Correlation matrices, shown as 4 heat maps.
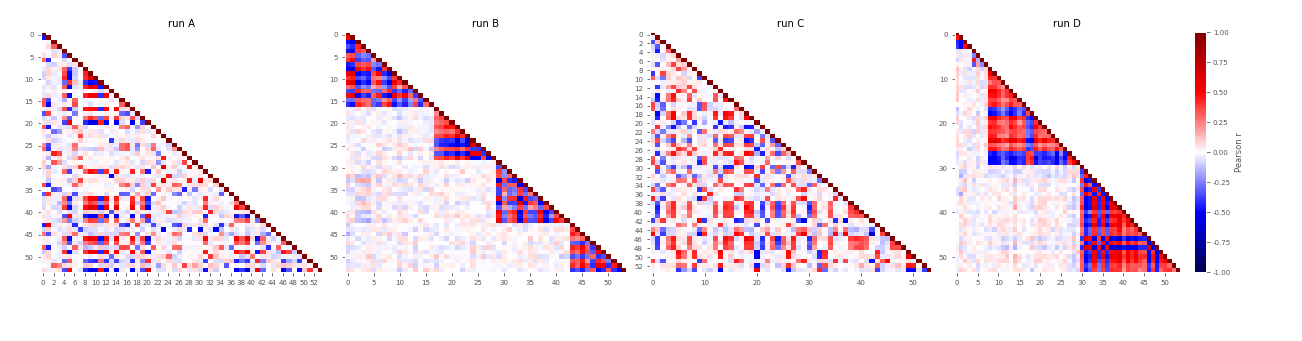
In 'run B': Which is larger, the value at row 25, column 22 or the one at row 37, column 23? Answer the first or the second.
the second
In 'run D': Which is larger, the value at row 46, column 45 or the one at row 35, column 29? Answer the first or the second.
the second
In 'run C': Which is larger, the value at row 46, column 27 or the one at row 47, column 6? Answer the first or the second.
the first
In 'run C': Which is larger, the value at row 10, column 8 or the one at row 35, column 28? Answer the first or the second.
the second
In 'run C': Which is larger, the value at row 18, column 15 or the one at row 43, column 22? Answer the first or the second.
the first
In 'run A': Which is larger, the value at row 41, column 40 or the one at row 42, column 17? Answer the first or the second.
the second
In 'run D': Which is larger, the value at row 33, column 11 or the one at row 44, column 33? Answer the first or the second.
the second
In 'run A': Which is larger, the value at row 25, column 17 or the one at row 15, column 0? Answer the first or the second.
the second
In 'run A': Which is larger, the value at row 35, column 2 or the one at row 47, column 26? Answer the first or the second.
the second
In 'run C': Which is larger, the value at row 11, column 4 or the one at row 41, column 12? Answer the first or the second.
the second
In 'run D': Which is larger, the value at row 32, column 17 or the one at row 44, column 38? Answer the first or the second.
the second
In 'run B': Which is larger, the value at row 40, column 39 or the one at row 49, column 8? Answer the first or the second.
the second
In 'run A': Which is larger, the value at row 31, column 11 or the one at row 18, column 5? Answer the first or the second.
the second
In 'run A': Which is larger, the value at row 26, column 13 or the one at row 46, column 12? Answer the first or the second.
the second
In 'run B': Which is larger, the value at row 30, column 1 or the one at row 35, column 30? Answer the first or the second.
the second
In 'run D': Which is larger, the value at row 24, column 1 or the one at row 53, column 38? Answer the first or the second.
the second
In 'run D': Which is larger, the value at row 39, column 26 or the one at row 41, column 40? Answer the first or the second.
the second
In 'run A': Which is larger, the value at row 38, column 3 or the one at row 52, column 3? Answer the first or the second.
the second
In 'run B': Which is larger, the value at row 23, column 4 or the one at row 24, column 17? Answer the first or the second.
the first
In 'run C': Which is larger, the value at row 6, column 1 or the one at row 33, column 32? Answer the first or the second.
the first
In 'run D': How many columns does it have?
54
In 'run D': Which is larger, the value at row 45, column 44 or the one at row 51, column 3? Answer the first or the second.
the first
